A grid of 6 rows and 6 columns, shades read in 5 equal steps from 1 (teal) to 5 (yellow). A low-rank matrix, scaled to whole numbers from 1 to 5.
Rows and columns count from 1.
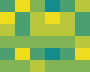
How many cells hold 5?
5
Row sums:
17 22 20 19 17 19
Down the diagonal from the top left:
2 2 4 3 2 3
